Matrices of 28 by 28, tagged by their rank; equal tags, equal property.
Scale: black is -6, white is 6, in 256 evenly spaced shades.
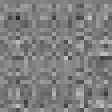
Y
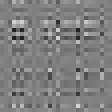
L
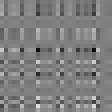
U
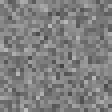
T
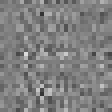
Y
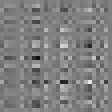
L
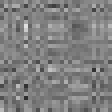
Y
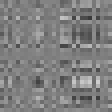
L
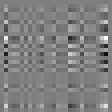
U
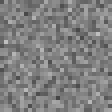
T
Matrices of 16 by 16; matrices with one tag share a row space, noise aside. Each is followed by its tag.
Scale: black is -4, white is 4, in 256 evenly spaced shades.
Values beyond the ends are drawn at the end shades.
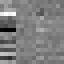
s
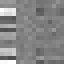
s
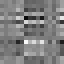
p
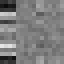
s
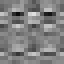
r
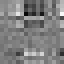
p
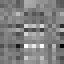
p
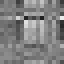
p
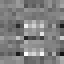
p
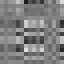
p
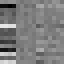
s
